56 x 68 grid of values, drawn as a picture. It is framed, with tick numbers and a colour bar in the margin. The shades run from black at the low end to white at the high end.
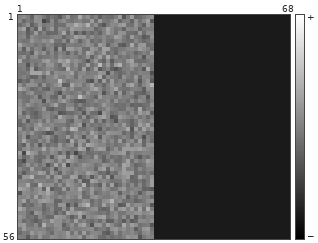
The table splits into one row of 2 panels. Panel 1,1: middling, fine-grained. Panel 1,2: very low, flat.
